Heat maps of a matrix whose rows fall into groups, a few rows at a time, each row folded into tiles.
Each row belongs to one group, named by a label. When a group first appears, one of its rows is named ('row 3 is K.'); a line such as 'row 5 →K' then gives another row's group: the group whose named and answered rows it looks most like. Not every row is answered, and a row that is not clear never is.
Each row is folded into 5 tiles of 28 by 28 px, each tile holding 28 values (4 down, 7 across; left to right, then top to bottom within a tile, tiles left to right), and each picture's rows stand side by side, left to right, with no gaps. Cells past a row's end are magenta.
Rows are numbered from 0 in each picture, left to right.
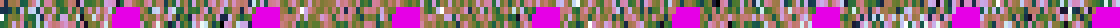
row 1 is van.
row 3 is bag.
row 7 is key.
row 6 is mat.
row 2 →bag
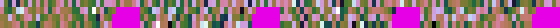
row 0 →bag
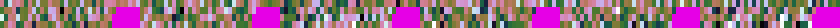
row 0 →key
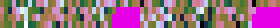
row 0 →bag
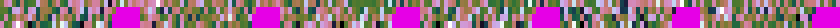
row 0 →van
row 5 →bag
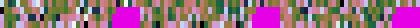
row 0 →key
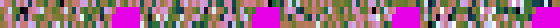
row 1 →bag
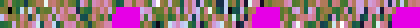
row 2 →van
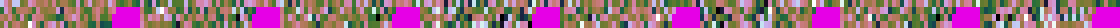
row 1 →bag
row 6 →bag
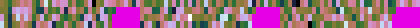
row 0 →bag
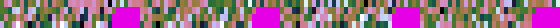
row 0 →van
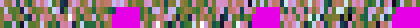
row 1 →van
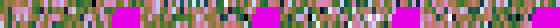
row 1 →van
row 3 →bag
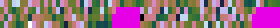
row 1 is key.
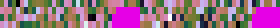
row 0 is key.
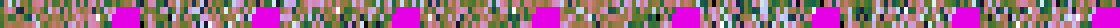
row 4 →bag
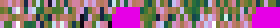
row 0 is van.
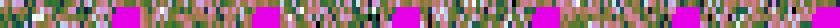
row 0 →mat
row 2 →bag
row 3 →bag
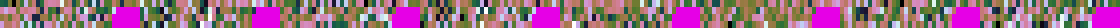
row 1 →mat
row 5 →van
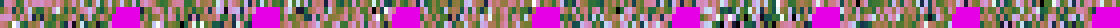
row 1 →van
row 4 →mat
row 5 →key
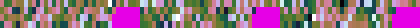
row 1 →mat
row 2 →mat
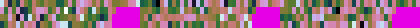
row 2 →mat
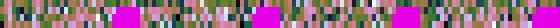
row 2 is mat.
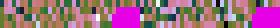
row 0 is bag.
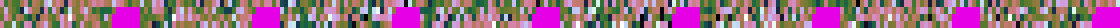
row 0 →mat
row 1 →mat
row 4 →van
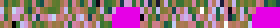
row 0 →mat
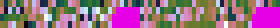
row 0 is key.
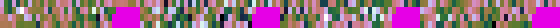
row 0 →bag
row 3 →key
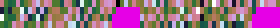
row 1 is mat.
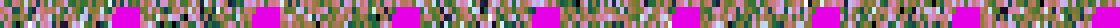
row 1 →key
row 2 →bag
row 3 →mat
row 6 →key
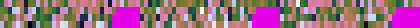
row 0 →van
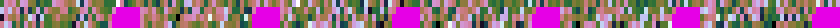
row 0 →key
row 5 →key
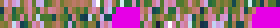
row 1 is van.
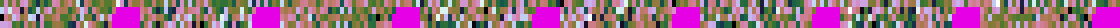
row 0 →key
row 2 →bag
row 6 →key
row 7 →van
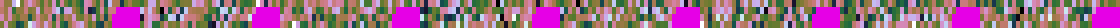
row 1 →key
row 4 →key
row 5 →bag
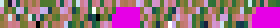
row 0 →bag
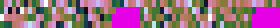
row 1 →mat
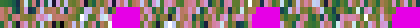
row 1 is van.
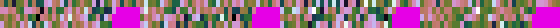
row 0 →mat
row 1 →key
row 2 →van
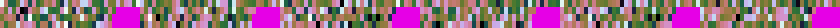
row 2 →bag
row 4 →bag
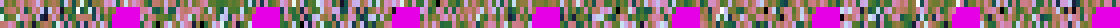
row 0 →key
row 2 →mat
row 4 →mat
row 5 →bag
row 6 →key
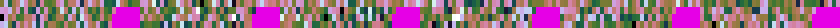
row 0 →key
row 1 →mat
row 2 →key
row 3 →mat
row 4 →key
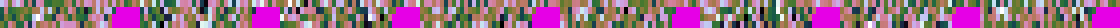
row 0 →mat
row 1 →mat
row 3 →van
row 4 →bag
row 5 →key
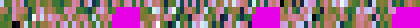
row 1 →van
